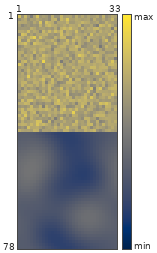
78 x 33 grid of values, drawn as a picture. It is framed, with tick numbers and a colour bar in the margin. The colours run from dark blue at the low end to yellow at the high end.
It is made of 2 by 1 panels. Panel 1,1: high, fine-grained. Panel 2,1: low, smooth.
